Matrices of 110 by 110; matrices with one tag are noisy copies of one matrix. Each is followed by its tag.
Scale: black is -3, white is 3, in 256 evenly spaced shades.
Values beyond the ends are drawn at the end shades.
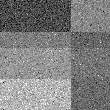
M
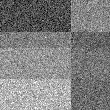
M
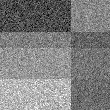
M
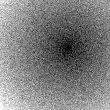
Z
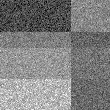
M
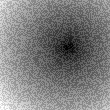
Z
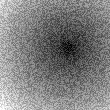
Z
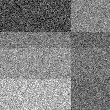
M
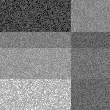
M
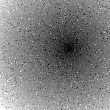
Z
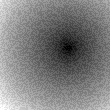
Z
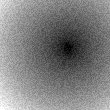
Z
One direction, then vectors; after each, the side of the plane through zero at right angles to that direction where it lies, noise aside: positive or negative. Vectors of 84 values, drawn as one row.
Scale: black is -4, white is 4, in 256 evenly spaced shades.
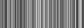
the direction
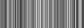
positive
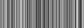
negative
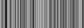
positive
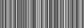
positive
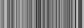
negative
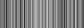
positive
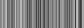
negative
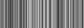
positive
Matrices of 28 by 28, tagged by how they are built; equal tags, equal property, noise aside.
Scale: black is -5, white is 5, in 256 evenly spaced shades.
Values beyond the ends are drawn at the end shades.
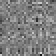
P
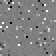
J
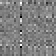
P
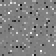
J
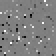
J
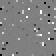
J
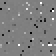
J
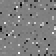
J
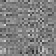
P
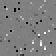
J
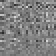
P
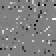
J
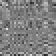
P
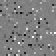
J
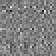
P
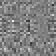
P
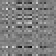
P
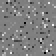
J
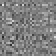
P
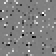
J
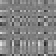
P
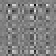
P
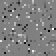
J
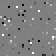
J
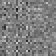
P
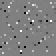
J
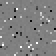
J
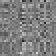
P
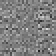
P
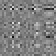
P
